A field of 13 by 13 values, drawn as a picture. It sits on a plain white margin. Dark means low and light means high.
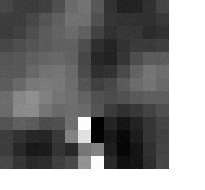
Values change most from cell to cell in the bottom middle. Most values sit low, with a long tail of high ones. An odd patch, rougher than its surroundings, sits in the bottom middle. On average the colour sits 30% of the way up the scale. The bottom right is the ninth with the lowest average.
